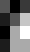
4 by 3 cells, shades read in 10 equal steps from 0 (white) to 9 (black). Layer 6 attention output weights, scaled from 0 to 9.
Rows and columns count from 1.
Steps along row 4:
down same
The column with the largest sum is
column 1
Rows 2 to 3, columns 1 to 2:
8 6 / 9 3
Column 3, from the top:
7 2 0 3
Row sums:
22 16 12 14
